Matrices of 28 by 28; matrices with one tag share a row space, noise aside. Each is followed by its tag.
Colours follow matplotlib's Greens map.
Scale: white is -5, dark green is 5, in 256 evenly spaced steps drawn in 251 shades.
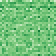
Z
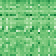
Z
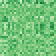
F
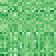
F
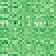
F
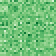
F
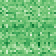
Z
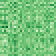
F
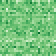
Z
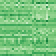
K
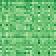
Z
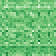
Z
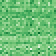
Z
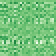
F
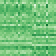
K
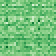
Z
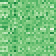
F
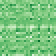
Z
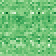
Z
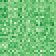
F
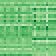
K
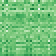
Z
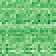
Z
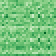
Z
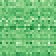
Z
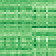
K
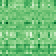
Z
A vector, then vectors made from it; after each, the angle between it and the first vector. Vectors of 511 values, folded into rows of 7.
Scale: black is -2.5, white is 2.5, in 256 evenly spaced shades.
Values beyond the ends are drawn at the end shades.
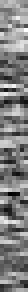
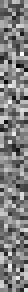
orthogonal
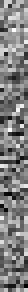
partly aligned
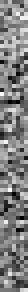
partly aligned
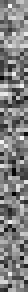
partly aligned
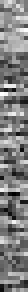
nearly parallel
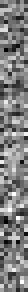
partly opposed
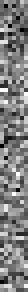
partly opposed
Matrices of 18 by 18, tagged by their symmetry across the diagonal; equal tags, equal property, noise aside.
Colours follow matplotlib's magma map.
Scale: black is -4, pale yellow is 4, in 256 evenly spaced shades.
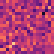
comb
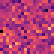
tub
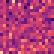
tub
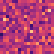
tub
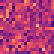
tub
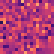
comb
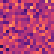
comb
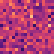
tub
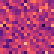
comb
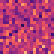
tub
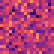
tub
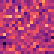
tub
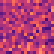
comb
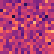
tub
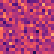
comb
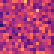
comb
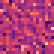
comb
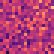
comb
